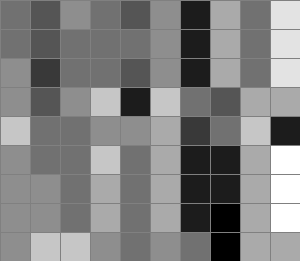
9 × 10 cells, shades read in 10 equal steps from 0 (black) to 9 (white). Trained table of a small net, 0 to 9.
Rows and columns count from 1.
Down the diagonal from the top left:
4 3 4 7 5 6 1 0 6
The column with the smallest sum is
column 7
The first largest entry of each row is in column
10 10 10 4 1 10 10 10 2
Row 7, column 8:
1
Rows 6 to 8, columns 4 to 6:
7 4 6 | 6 4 6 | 6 4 6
